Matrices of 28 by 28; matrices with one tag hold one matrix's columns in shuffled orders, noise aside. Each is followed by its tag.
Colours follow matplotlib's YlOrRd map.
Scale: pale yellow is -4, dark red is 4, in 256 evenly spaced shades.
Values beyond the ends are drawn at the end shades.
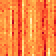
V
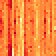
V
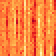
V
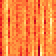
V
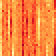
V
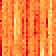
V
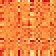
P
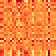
P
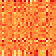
P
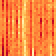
V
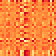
P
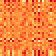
P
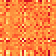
P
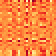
P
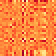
P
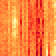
V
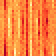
V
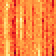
V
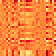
P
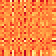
P
